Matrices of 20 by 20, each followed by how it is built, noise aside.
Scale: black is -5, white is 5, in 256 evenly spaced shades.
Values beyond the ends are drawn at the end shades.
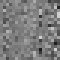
uneven columns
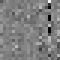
uneven columns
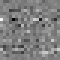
uneven rows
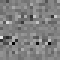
uneven rows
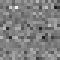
uneven rows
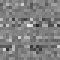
uneven rows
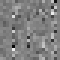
uneven columns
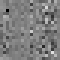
uneven columns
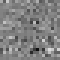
uneven rows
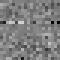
uneven rows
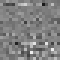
uneven rows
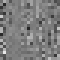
uneven columns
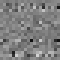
uneven rows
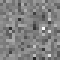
uneven columns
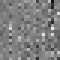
uneven columns
